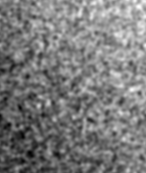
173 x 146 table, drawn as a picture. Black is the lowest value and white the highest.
Lone odd cells: none. Stripes: none. Slope: up to the top right. Mirror symmetry: none.
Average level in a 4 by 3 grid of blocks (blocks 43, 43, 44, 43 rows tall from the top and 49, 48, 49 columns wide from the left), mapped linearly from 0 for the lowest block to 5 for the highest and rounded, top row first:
345
234
123
012
